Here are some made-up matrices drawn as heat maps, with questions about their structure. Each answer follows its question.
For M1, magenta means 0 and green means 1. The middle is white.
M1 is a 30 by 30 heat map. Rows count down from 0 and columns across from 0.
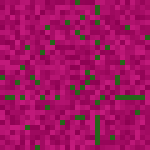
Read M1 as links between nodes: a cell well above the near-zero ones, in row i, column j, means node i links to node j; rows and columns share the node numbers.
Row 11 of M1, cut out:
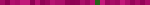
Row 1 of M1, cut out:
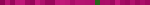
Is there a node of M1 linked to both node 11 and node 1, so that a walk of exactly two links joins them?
yes
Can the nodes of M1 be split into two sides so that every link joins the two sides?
yes
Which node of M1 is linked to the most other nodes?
node 19
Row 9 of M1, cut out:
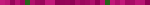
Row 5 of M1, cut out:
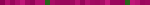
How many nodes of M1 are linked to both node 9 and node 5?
0
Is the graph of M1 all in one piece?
yes
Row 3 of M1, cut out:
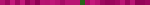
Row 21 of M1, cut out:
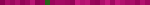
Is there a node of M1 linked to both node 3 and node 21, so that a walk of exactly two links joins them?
no
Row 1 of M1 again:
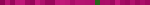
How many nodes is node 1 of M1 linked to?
1
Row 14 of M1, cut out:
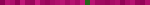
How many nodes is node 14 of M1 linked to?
1
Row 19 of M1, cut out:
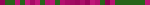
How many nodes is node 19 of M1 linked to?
12
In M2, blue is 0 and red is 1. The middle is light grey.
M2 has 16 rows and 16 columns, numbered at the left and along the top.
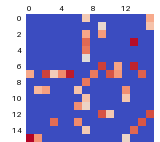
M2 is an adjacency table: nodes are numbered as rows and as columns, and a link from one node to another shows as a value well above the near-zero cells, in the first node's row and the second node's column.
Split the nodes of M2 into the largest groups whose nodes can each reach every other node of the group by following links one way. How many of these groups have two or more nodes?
1
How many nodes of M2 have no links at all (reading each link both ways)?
0
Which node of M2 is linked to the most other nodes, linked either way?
node 7
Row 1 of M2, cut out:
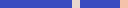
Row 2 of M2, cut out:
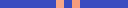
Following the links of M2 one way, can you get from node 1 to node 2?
yes
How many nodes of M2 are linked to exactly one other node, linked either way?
3
